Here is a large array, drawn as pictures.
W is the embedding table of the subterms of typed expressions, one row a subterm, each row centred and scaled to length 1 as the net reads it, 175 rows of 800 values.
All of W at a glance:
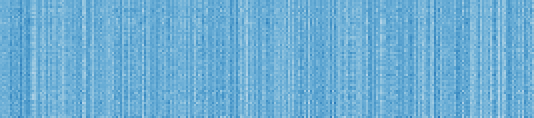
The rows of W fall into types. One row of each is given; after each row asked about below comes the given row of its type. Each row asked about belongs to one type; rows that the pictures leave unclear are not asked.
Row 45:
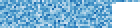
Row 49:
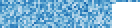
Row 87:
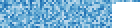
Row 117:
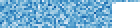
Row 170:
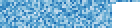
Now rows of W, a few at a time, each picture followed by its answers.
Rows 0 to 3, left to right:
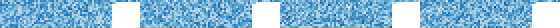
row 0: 49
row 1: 45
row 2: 117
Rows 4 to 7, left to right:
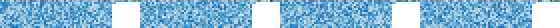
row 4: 87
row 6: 49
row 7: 45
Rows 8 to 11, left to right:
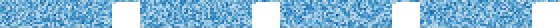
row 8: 117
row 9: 87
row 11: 117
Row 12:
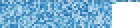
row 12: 49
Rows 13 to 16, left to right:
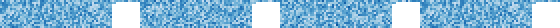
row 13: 87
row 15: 49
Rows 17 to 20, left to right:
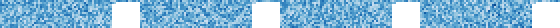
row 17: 49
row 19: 87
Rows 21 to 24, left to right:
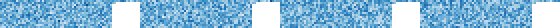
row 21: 45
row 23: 49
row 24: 87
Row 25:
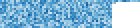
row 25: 87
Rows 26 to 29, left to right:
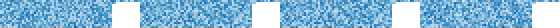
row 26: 45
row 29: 45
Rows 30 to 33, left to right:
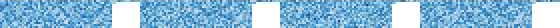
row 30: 117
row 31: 170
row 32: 45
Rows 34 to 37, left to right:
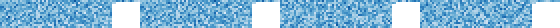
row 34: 117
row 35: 117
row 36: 49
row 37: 117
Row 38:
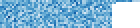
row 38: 170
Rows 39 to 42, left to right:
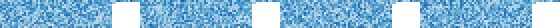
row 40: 49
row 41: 45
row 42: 87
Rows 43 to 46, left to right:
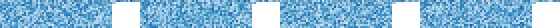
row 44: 170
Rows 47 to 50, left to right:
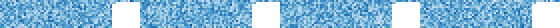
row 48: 170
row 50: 87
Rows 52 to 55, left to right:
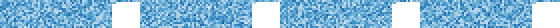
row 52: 170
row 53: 117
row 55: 45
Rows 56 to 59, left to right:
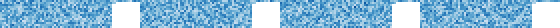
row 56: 49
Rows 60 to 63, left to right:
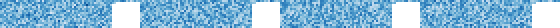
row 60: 45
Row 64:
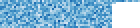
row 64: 45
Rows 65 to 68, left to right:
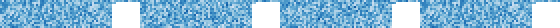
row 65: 87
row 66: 87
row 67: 170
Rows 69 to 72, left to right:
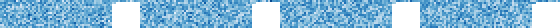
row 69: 45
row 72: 170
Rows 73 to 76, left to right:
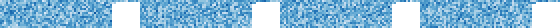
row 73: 117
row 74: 170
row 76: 170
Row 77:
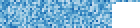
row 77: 170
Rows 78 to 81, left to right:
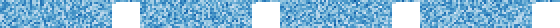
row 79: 87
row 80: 117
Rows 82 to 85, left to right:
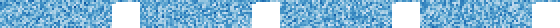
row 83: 170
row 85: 87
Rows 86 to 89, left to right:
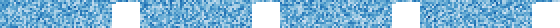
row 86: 170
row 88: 49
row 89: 170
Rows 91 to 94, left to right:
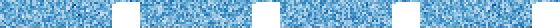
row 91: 87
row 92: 49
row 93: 87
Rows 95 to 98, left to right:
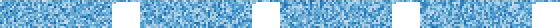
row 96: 45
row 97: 87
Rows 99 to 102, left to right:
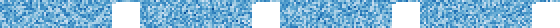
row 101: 170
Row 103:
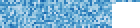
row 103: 49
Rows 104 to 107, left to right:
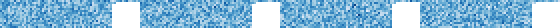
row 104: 170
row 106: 87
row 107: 117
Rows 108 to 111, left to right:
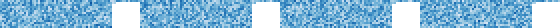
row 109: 87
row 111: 45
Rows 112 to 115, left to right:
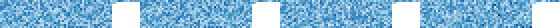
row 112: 45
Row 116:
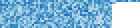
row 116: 49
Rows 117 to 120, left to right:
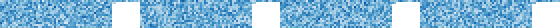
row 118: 49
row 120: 170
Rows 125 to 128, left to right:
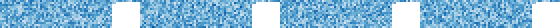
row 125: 49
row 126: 87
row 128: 45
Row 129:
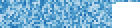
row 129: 87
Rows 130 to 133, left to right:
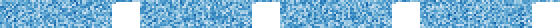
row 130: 170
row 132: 87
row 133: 45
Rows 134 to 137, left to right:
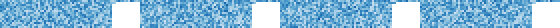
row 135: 49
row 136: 170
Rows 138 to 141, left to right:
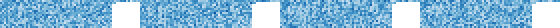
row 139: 170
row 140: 170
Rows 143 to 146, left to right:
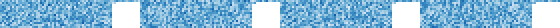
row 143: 117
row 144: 170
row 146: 87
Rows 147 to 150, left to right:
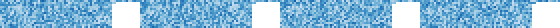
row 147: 49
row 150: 170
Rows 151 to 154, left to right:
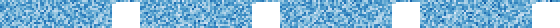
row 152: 45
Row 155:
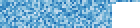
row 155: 170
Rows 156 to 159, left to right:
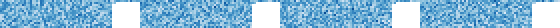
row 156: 87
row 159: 117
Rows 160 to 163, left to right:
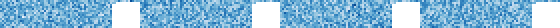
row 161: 87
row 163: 87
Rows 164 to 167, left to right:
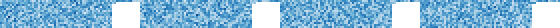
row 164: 170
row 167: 170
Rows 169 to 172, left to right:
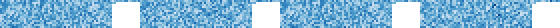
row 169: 87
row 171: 87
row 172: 87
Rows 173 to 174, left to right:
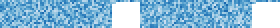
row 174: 49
